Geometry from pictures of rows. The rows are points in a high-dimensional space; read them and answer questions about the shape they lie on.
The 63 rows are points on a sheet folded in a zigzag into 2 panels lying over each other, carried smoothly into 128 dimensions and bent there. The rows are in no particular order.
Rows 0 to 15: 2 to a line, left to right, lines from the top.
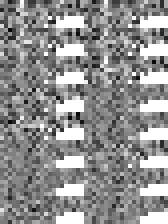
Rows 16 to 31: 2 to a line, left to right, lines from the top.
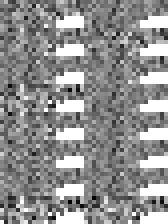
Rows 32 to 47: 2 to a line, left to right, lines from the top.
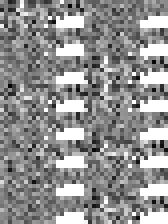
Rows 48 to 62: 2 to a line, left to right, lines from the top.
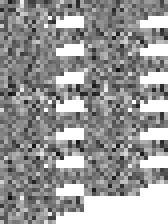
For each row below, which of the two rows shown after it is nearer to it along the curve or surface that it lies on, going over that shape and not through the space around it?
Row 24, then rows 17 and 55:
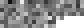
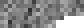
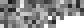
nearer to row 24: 55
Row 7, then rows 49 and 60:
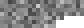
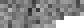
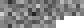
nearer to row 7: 60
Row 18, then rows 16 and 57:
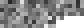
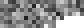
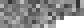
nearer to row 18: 16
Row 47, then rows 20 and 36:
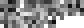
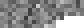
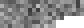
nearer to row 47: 20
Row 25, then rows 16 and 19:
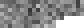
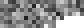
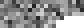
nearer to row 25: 19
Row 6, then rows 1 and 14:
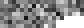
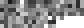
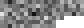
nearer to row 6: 1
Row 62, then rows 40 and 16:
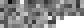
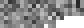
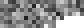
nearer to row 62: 16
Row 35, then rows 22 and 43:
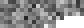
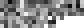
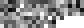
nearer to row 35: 43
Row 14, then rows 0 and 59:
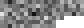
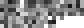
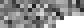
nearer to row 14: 0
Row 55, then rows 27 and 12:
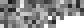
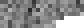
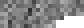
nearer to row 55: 12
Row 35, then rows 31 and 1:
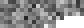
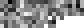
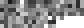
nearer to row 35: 1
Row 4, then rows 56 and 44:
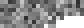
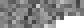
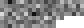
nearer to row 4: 56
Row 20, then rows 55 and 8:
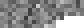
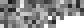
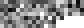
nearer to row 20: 55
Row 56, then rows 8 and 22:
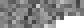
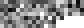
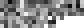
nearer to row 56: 8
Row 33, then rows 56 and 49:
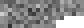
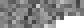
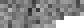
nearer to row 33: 56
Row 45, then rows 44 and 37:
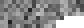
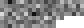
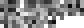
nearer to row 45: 44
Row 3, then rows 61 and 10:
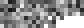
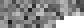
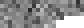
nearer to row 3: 61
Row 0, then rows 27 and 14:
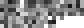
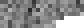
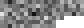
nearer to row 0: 14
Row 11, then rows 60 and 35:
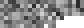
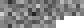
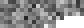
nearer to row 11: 35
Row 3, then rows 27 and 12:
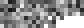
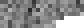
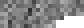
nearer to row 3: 12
